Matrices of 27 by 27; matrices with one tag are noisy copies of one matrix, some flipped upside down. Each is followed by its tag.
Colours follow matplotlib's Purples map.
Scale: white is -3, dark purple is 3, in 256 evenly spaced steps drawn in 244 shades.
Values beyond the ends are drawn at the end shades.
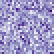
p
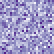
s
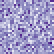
p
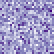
p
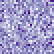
p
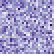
s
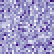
p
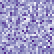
s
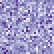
s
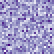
s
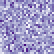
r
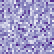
p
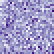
r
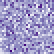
r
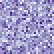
s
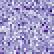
p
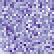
r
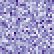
s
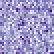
p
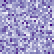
s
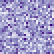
s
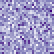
p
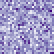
p
